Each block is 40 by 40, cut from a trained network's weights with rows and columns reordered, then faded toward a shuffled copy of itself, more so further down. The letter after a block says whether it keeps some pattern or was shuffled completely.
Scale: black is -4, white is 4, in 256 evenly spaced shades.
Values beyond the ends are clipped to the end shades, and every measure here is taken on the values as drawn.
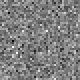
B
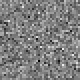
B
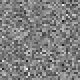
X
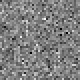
B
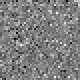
B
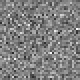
X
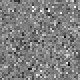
B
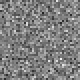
B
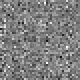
X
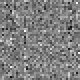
X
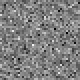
B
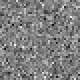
B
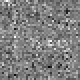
X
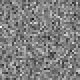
B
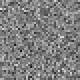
B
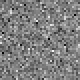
B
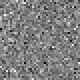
B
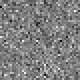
B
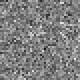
B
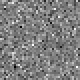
B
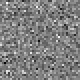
X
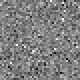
B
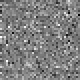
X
